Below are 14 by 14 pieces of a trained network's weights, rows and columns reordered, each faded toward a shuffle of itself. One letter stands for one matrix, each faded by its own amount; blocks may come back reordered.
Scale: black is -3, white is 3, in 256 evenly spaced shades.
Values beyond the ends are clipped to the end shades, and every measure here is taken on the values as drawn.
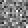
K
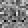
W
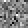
K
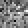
W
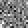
K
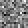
K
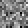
W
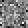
K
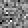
K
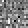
K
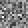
K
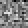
W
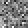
K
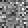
K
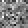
K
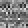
W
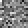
K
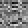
W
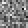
K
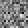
W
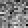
W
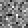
K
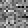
W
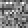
W
